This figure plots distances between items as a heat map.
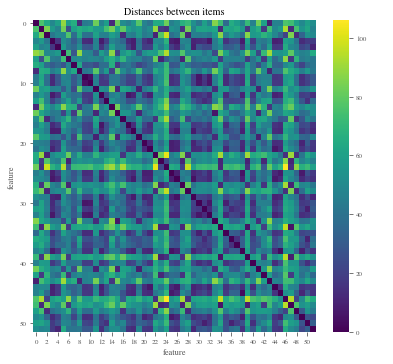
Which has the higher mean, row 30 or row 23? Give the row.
23
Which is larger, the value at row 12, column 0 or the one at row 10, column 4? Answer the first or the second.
the first
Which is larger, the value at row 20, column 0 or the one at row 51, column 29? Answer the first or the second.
the first
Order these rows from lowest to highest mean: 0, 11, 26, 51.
26, 51, 11, 0
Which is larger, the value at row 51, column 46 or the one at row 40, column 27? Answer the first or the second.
the first
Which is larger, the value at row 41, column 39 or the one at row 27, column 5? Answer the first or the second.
the second
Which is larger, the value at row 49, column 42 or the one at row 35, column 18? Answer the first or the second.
the first
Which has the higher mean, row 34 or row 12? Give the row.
34
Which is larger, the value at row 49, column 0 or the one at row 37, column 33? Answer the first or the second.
the first
